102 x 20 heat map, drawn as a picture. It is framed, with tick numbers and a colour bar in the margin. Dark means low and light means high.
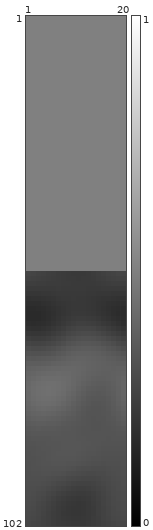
The table splits into 2 rows of 1 panel. Panel 1,1: middling, flat. Panel 2,1: low, smooth.
